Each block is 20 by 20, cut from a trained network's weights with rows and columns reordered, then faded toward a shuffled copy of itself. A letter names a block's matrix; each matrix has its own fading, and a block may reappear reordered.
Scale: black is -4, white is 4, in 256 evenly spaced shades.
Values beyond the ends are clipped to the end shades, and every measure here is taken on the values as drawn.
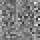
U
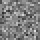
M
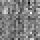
U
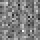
U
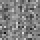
U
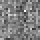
U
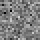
M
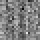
U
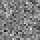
M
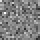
M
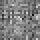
U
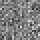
M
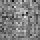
U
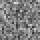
M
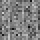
U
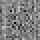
U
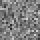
M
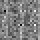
U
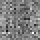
U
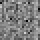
U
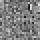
U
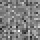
U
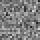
M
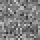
M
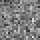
M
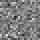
M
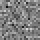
M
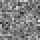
M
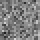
M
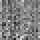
U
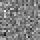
M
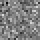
M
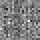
U
